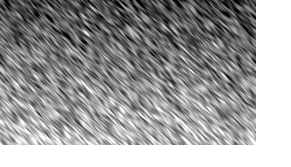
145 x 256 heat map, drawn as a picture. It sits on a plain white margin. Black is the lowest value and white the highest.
Grain: diagonal, down to the right. Histogram: bell-shaped. Slope: up to the bottom.
